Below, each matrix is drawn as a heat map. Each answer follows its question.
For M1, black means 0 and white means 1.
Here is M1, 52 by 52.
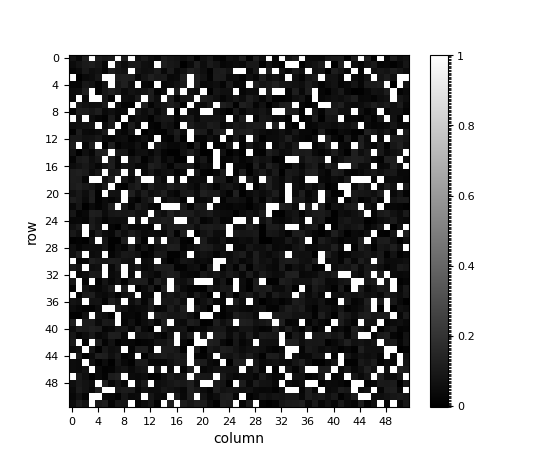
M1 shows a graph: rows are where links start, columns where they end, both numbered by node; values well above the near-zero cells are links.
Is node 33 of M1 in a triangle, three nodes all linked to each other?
yes
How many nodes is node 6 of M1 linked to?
9
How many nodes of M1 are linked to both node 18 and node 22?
6
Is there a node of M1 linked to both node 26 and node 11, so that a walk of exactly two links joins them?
yes
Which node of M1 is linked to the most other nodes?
node 18
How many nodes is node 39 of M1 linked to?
9
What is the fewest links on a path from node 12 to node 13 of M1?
1
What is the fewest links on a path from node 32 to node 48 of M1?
1
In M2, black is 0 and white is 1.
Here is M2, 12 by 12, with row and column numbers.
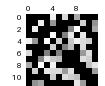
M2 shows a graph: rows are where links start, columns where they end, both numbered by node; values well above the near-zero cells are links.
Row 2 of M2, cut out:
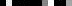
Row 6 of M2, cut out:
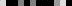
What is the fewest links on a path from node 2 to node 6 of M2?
3
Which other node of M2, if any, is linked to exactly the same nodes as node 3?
node 5
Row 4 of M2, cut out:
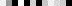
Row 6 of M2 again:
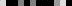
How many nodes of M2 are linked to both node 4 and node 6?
5
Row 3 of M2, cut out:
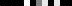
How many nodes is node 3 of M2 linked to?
4
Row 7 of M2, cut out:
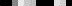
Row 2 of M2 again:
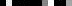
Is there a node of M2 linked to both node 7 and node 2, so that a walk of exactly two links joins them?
no
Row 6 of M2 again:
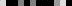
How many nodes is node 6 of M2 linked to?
5
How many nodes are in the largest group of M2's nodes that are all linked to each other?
4
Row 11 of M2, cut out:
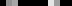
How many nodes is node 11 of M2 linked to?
4
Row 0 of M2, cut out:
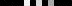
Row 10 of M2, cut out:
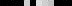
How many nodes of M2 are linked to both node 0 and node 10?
3
